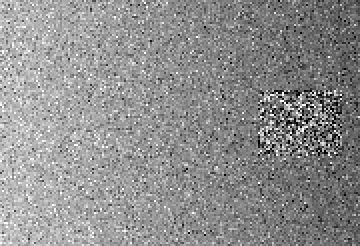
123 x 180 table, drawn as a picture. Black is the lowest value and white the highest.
Odd rows or columns: none. Grain: fine. Odd patch: rougher, in the middle right. Roughest part: middle right. Slope: up to the left.
